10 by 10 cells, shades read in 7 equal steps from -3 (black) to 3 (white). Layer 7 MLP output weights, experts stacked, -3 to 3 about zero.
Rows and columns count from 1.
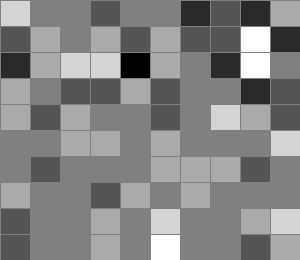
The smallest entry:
-3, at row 3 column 5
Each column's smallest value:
-2 -1 -1 -1 -3 -1 -2 -2 -2 -2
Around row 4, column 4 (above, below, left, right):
2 0 -1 1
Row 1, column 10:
1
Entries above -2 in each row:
8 9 7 9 10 10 10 10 10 10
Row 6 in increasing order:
0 0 0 0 0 0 1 1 1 2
